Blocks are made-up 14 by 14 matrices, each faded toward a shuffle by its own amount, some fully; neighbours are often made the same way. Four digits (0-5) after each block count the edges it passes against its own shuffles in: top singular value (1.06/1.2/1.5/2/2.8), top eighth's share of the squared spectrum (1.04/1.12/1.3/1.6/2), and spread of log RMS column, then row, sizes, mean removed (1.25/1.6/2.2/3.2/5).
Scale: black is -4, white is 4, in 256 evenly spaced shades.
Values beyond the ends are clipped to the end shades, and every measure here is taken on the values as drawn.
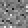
0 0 0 0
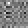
3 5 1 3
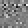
2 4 0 2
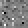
1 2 1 0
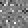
0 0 0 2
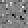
0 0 0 1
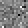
0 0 0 0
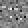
1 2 0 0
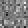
3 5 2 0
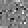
0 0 0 0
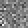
2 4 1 0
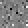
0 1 0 0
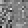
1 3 2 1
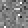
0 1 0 0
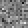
0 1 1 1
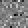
1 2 0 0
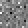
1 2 0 0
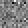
1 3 0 0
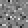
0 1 0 0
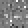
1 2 0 0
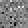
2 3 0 0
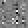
3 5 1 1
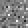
0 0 0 0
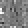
2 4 1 0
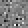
0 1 0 0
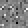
1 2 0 0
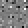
0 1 0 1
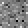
0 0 0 0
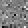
1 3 0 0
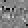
2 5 0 1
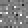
2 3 0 1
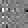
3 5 1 1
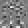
3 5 2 2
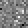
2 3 0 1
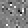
1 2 0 1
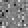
0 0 1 0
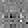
3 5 1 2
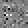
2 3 1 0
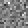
0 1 0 0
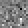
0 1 0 0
